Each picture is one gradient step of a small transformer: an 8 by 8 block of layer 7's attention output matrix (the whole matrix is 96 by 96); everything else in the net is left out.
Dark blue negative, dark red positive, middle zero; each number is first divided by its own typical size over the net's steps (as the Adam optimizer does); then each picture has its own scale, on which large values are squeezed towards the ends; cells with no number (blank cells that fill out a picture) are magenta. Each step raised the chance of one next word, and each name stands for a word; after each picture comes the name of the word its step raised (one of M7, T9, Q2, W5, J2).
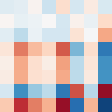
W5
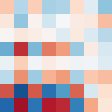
W5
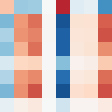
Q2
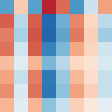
Q2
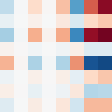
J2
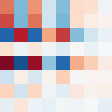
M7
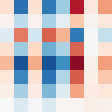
M7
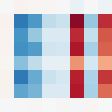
Q2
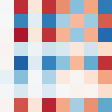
M7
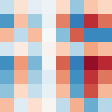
M7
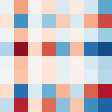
W5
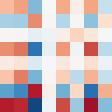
W5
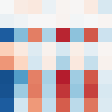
M7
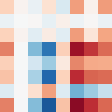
W5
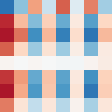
Q2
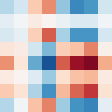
J2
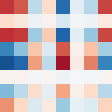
J2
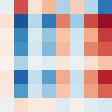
Q2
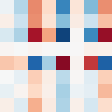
J2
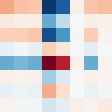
J2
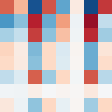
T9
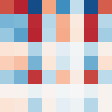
T9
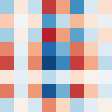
M7
